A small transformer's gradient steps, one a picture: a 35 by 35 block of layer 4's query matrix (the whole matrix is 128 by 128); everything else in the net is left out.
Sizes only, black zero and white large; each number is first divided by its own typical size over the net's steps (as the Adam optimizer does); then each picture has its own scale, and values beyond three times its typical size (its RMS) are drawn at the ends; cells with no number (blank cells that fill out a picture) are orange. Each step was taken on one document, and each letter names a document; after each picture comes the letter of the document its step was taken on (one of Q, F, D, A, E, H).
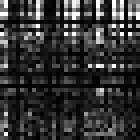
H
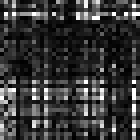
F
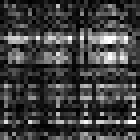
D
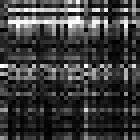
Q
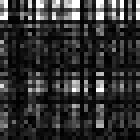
H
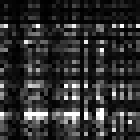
H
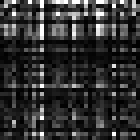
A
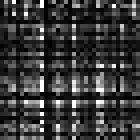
A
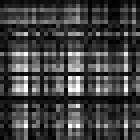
Q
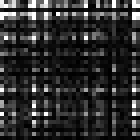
F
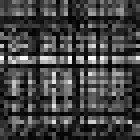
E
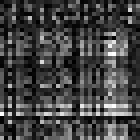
D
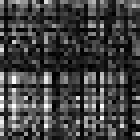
E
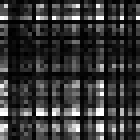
H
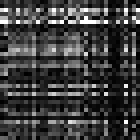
Q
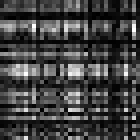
Q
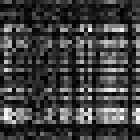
D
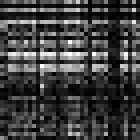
Q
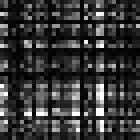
H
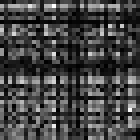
E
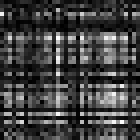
D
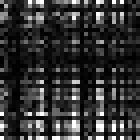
H
